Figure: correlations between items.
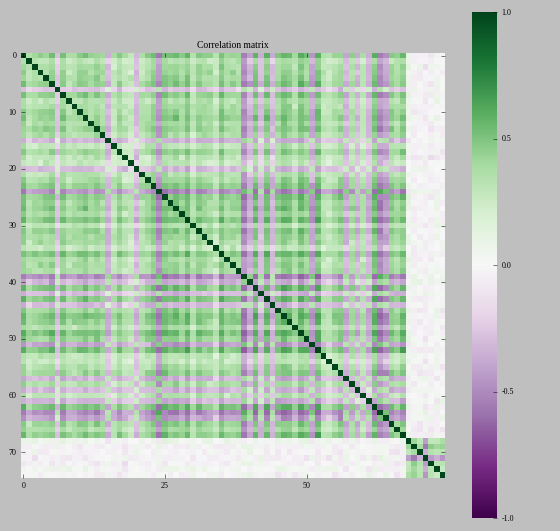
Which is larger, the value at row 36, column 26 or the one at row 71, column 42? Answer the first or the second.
the first
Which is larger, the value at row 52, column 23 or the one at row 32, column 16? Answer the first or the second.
the first
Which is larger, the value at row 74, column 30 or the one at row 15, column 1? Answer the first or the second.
the first
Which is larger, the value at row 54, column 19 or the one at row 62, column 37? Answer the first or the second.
the second
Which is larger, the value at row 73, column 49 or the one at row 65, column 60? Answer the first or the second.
the second
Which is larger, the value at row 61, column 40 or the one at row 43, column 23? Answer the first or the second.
the second
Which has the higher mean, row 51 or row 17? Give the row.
17
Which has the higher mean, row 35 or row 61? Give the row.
35
